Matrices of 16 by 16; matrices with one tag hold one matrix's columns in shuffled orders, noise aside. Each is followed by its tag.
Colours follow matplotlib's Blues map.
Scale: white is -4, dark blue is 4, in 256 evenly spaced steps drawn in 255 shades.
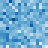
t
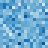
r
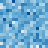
t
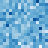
t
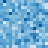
t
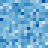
t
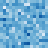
r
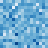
r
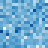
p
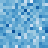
p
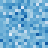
r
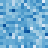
p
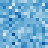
r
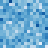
t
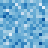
r
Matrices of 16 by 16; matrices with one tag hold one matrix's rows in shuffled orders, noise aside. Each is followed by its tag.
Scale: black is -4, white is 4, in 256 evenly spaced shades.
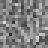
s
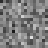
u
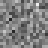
s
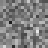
s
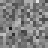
s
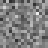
s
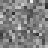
u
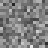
u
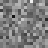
u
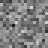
u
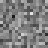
u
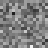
u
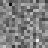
s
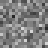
u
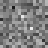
u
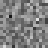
s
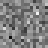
s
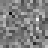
s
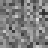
s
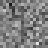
s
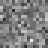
u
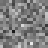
u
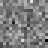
u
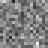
s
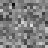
u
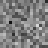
s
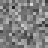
u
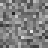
u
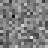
u
